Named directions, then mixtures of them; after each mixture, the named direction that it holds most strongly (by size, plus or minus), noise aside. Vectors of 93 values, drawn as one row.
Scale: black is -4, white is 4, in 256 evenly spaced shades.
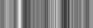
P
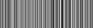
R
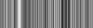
P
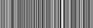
R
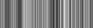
P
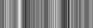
P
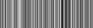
R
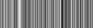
R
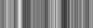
P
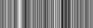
P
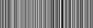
R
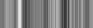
P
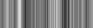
P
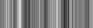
P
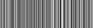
R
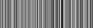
R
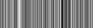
R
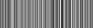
R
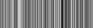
R
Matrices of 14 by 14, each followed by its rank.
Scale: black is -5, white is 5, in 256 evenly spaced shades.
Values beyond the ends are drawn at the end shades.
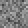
full rank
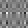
one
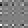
one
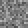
full rank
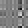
one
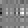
one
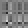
one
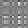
one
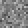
full rank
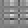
one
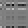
one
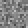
full rank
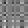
one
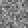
full rank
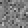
full rank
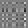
one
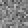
full rank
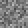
full rank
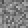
full rank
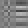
one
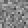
full rank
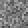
full rank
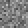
full rank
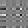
one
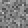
full rank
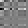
one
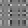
one
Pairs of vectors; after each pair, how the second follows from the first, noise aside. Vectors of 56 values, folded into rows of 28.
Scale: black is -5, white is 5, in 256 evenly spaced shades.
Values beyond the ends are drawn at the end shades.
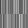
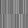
shrunk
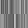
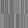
shrunk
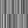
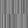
shrunk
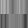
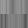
shrunk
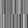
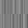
shrunk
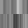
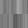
shrunk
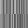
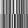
scaled up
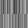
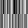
scaled up
